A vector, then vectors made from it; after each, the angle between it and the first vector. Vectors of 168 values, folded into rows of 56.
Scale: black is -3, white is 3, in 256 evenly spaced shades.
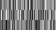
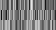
nearly opposite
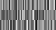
orthogonal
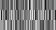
nearly opposite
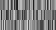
partly opposed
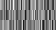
partly opposed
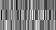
nearly opposite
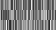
partly opposed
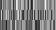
nearly parallel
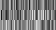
nearly opposite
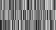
partly aligned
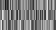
orthogonal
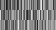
orthogonal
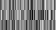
nearly parallel
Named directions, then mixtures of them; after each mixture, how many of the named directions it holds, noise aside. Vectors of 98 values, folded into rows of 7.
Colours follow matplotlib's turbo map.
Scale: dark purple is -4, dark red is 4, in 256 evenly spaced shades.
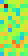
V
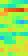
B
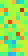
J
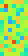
two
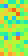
three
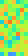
two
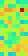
three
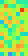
three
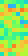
two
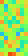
two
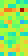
three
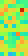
three
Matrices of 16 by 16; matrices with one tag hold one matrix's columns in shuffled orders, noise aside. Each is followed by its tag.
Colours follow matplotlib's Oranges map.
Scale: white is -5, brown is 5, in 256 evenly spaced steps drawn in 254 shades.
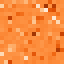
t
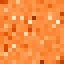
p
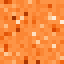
p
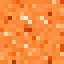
p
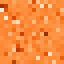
t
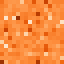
p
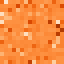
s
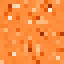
t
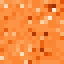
t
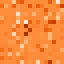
s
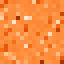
p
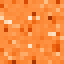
p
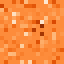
s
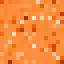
p
